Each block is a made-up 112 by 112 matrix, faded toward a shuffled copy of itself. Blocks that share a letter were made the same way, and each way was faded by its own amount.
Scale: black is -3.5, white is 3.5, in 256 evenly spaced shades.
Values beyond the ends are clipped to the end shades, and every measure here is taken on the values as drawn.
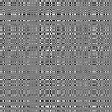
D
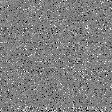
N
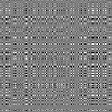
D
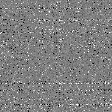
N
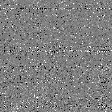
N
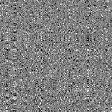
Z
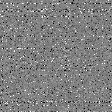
N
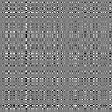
D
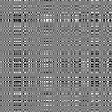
D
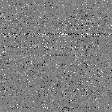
N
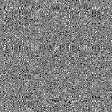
Z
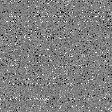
N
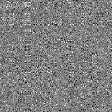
Z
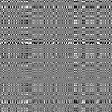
D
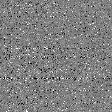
N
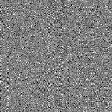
Z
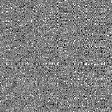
Z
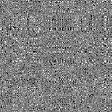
Z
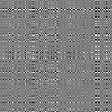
D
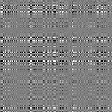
D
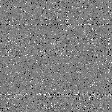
N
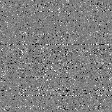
N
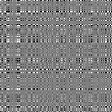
D
